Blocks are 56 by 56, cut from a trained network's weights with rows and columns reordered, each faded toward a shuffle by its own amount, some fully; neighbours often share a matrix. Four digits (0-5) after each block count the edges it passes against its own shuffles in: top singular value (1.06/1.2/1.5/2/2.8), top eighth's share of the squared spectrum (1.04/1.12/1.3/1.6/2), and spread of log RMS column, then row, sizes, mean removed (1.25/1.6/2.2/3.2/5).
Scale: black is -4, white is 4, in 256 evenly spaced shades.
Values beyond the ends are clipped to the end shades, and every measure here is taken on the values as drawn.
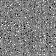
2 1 0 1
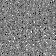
0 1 0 0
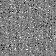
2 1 0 1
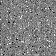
1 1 0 0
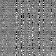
3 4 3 0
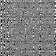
3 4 3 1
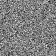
0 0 0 0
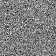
2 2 0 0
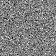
0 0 0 0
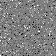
0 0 0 0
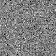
2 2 0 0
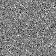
1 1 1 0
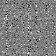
2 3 2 0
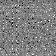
2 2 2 0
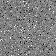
1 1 0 0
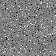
0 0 0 0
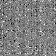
2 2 1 1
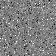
0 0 0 0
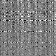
4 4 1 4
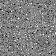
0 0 0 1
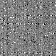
3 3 0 2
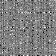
3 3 0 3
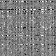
4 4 1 3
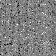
2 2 0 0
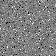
0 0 0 0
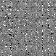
2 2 2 0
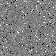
0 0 0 0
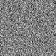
3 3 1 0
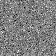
1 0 0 0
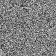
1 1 0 0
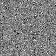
1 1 0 0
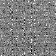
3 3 3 0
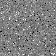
0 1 1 0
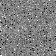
1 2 1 0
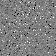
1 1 1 0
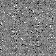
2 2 2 0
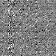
2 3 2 0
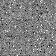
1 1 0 0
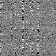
3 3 3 0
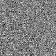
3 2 0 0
